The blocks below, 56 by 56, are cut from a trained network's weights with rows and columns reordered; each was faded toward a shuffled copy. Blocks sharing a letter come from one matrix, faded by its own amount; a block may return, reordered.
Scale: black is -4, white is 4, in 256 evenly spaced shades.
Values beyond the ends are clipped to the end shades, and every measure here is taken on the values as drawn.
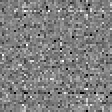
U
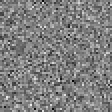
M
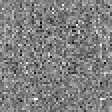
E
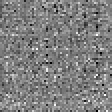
U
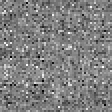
U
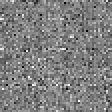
E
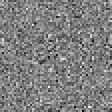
M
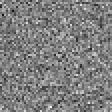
M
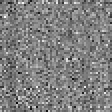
E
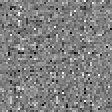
U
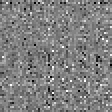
U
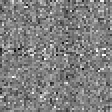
E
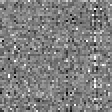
U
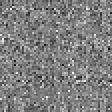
E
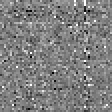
U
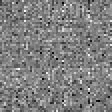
U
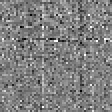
E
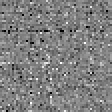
U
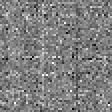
E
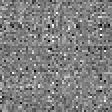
U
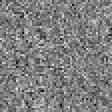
M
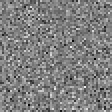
M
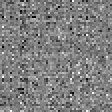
U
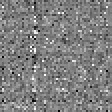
U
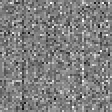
E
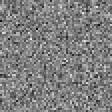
M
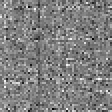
E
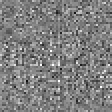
E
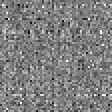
E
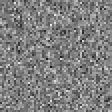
M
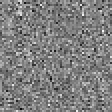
M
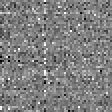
U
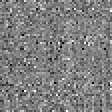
E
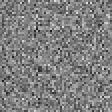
M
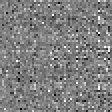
U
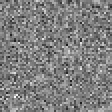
M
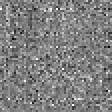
E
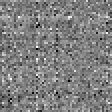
U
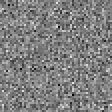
M
